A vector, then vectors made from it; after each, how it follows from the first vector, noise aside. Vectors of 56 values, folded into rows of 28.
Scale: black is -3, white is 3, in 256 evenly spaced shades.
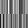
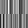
copied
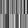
reversed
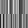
copied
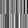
reversed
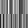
copied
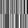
reversed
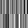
reversed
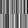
reversed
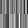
reversed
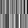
reversed
